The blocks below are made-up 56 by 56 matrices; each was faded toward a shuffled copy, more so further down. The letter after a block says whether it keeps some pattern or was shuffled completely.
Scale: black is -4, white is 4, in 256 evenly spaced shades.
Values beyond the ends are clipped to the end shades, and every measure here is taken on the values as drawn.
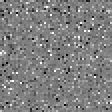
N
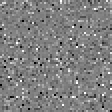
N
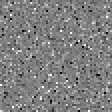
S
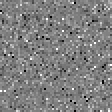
S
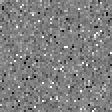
S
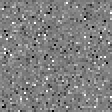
S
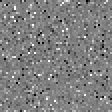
S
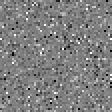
S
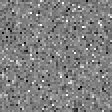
S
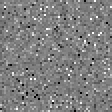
S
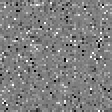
N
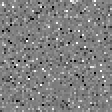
S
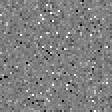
S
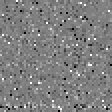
N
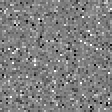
S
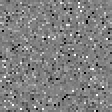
S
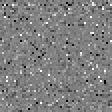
N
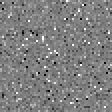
S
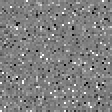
N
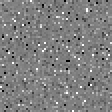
S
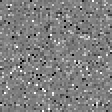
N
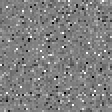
N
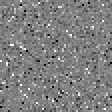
S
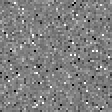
S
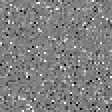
N
